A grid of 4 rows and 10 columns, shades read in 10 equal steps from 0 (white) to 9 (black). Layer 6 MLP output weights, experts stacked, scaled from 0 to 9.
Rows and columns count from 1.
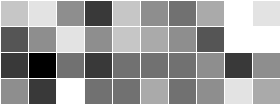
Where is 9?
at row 3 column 2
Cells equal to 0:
4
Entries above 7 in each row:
0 0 1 0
